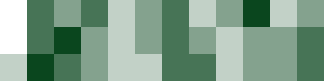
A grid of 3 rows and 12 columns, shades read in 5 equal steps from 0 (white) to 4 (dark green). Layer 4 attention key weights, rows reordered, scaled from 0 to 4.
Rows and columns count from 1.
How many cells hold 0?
2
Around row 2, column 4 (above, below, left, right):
3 2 4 1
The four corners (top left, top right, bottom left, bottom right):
0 2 1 3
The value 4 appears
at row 1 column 10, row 2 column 3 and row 3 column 2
